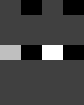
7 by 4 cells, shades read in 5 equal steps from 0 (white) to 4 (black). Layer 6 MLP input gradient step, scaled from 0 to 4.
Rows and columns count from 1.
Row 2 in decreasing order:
3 3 3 3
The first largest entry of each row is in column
2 1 1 2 1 1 1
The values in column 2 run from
3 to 4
